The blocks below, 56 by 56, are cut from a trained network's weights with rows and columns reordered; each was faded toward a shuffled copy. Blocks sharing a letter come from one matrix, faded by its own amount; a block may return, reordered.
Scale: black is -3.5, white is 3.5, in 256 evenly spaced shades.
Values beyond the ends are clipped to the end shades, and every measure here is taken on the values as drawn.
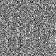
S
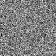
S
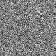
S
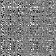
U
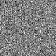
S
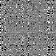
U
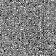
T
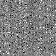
T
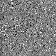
T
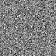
S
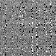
U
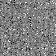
T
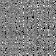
U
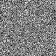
S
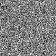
S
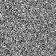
S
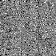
T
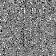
T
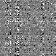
U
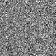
S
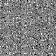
T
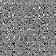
U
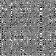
U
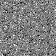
T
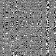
U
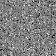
T
